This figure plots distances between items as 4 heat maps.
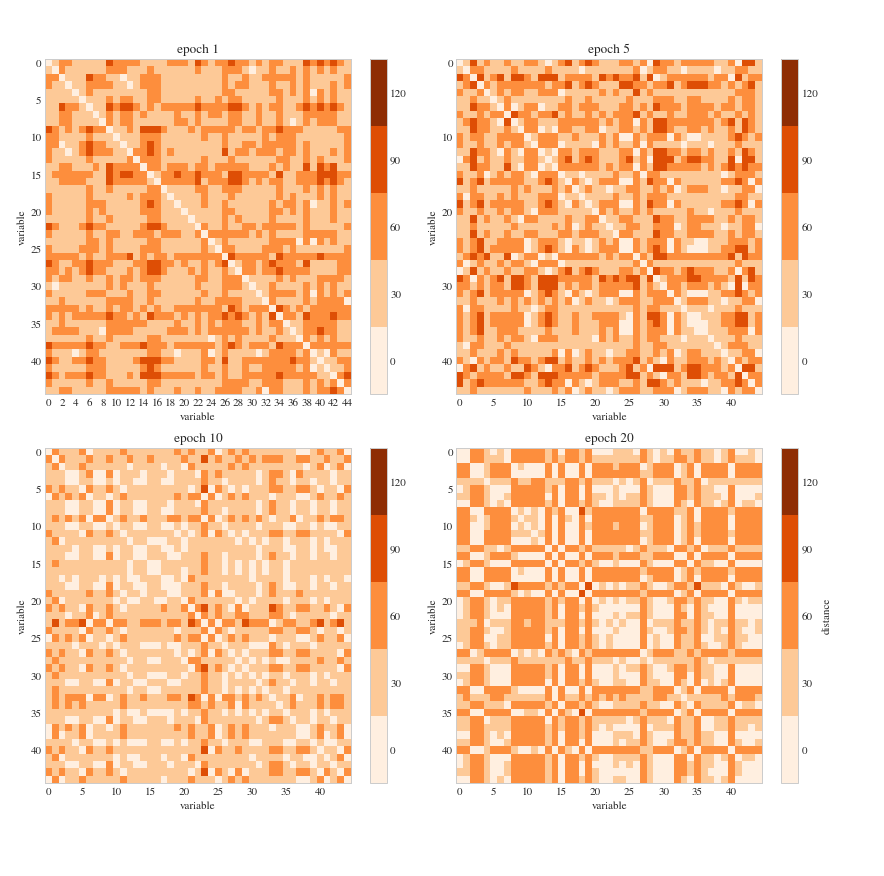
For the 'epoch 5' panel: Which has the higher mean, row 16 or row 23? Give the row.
16
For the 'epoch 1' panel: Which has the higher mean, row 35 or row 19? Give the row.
35
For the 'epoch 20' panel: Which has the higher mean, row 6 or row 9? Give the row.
9
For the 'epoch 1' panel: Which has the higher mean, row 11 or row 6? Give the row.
6
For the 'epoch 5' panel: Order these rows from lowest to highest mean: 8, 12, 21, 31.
31, 21, 12, 8
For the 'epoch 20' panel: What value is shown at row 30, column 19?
60
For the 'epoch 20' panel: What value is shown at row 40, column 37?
60
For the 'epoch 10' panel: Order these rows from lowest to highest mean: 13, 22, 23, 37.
13, 37, 22, 23
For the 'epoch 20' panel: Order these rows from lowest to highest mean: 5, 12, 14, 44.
5, 44, 14, 12
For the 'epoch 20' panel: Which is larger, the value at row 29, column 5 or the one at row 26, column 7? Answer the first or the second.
the second
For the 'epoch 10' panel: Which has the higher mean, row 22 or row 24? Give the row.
22
